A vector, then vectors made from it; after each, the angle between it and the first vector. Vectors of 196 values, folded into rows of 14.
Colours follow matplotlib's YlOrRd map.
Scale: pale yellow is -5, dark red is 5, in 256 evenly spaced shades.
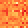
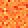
orthogonal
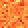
orthogonal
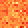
nearly parallel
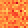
nearly opposite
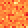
orthogonal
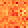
nearly opposite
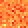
orthogonal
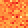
partly opposed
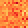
nearly opposite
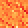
partly aligned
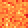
orthogonal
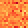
nearly opposite
